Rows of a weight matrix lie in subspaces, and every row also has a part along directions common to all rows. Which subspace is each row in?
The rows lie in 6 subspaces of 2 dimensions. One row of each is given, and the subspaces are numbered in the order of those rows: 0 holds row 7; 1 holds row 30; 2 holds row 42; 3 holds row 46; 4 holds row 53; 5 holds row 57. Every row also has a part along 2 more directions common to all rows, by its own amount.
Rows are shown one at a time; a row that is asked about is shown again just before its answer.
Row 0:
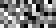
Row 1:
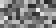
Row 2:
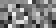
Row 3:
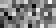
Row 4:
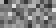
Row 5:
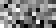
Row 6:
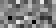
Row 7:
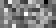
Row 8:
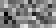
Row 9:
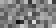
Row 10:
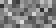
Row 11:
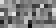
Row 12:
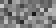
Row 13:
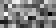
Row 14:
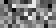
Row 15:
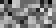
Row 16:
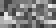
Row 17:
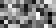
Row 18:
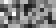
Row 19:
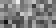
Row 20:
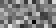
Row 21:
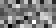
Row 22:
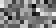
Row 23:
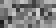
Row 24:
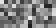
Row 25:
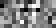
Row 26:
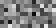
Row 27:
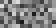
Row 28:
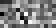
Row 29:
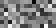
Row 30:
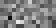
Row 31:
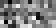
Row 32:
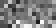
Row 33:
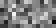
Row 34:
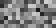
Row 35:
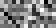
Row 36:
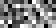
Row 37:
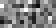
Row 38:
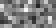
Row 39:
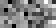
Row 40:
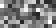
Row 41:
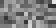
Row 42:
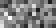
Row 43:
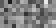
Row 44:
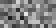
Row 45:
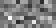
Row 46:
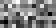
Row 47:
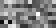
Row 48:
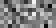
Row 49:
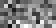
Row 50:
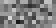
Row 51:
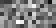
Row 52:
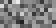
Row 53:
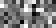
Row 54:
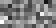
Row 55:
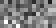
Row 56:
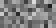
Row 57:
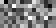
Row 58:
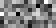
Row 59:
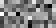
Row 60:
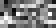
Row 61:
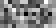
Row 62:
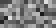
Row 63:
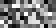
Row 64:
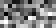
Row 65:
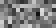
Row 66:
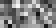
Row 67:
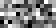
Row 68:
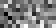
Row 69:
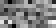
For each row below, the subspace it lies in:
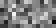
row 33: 1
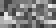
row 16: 0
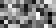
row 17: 4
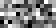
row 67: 5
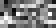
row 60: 0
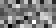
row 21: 1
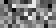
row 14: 5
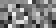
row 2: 1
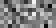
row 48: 5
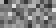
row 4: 5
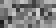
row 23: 2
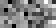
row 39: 0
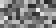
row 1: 4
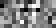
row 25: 4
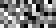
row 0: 2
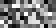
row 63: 2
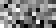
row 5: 2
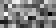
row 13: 3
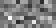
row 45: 1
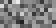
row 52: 3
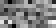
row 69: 0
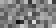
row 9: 1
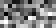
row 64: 3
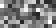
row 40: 4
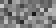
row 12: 3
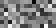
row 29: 5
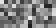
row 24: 5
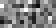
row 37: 4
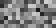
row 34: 4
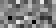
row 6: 1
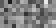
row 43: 0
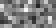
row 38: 4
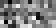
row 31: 0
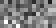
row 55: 3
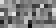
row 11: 5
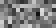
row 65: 2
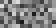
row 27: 3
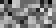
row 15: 3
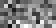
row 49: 2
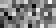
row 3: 2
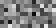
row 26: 5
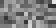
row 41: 0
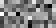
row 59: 5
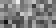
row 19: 3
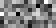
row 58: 5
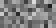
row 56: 5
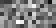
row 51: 1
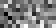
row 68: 2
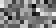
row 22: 4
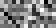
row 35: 1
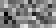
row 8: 0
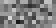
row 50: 1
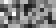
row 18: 4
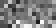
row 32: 2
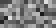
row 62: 4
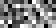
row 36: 1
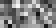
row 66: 3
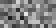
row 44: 2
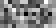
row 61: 0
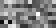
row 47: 0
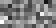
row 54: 4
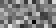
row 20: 1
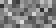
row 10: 3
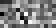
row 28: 2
